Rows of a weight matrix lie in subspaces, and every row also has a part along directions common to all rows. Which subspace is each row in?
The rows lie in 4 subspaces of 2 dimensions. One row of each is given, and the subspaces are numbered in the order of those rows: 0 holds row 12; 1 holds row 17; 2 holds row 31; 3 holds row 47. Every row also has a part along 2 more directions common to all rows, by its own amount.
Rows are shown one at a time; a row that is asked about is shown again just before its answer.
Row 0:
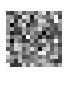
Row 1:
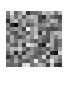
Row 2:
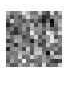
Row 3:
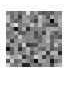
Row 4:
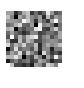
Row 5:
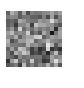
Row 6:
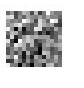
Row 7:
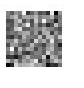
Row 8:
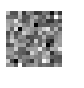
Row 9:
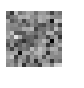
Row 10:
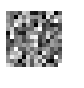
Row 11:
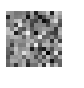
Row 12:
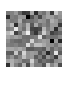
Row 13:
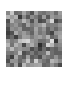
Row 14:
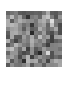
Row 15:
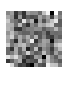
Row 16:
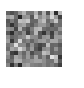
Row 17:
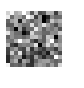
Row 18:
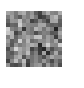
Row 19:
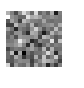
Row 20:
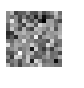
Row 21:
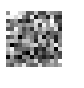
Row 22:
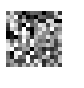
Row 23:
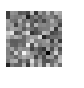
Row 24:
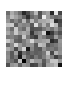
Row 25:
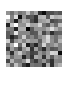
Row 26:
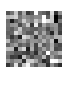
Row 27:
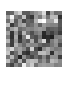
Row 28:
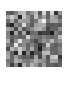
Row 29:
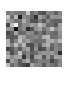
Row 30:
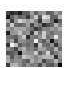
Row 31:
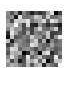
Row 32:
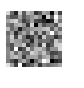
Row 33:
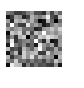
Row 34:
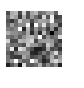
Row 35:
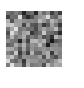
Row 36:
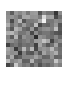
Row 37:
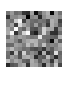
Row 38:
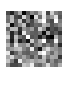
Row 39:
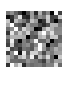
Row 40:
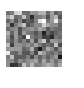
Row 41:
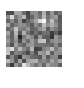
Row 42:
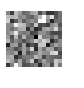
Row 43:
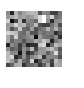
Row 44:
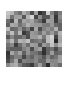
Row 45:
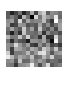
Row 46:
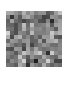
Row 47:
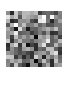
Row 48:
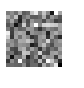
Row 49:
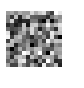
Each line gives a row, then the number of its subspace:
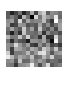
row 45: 1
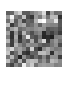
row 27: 1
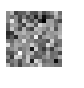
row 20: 3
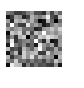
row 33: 1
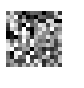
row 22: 3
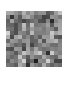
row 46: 2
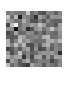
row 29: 3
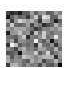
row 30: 1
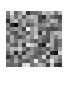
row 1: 3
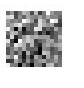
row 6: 2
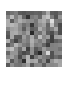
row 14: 2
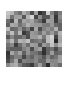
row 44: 1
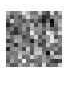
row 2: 2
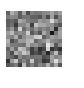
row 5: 0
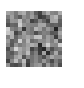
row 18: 0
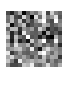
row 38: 1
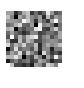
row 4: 2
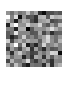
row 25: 3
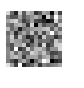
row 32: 0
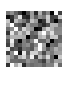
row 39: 1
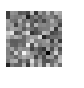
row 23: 0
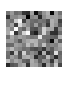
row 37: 0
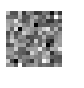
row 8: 0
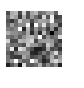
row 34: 0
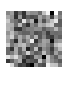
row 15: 2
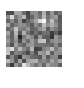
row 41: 1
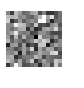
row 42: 3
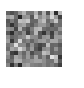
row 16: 1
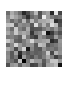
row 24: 2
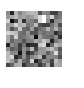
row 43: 3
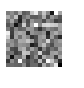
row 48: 2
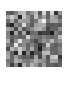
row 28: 1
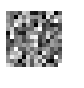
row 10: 2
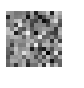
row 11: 0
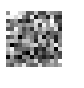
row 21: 1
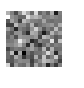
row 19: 0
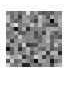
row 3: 3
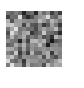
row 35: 2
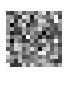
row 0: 1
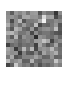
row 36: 3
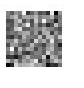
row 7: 2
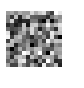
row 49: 2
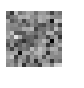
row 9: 3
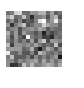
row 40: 1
